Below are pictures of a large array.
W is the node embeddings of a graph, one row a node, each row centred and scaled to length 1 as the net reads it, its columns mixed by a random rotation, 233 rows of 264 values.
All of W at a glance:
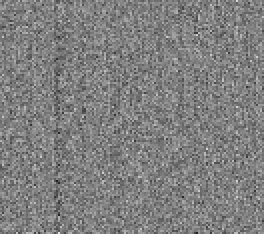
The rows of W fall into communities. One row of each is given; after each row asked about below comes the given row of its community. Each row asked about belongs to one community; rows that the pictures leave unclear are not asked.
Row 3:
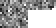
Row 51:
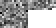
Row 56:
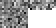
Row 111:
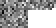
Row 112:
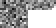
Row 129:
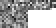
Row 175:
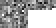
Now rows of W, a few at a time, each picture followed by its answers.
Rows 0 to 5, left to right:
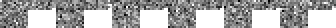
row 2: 51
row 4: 175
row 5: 51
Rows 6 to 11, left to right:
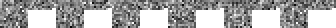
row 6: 175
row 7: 175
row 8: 175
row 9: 56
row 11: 129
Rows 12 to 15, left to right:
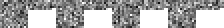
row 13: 175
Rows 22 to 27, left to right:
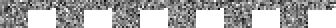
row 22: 129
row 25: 51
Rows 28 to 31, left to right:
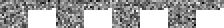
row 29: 111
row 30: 56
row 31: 51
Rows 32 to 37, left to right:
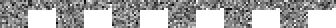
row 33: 56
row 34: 51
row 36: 111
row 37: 111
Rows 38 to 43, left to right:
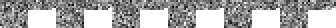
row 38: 129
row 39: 56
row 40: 112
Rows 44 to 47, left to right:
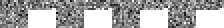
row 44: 3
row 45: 51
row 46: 111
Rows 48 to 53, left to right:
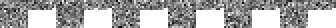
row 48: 112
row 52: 129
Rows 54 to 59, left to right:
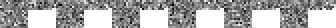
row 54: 175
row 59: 3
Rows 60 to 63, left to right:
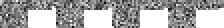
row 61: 51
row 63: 3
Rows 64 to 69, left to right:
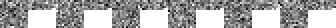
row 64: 112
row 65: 175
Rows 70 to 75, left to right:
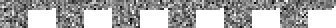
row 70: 129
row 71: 111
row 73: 175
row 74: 111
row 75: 111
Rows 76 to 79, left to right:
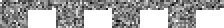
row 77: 51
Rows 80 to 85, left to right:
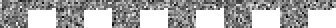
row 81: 129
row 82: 51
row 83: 175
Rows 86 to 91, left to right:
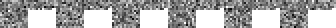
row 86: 3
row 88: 51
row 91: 112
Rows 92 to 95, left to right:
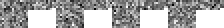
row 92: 129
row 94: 51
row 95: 111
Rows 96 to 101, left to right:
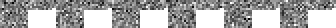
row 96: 112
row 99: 3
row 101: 111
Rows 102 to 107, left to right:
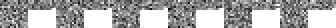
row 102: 112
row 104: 129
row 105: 3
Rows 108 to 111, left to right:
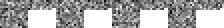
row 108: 111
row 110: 51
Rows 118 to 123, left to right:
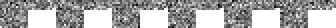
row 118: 111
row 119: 111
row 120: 56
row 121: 3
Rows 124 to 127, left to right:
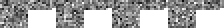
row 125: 3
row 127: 175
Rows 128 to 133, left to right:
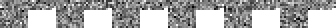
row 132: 129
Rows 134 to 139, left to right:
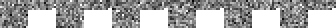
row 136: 112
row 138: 56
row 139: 51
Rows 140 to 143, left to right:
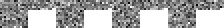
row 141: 112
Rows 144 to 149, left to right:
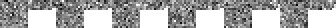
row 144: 51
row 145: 111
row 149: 56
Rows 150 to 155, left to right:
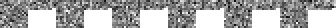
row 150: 51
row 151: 175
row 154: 112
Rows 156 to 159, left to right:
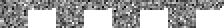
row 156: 111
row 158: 51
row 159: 56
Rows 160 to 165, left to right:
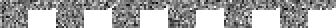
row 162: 175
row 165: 111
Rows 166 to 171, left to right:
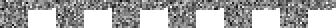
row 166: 112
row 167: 129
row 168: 3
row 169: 129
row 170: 111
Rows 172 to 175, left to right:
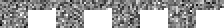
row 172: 51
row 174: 56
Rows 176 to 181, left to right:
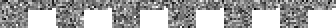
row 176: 51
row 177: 3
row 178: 129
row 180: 3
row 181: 111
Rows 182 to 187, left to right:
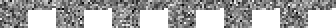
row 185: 175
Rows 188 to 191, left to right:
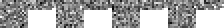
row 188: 175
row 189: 112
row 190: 3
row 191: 175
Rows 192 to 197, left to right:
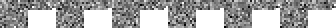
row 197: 175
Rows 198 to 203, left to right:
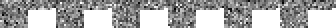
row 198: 111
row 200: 129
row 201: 129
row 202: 111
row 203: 129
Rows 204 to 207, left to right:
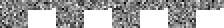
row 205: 51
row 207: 51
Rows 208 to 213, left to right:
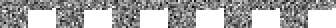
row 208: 112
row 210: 112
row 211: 3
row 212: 129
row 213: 129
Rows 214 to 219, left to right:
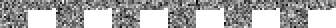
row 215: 111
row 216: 112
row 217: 56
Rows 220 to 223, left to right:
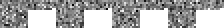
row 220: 56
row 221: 51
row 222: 175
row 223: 111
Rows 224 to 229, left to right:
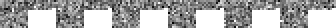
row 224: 129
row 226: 3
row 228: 129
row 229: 111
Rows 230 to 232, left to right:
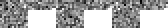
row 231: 112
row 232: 56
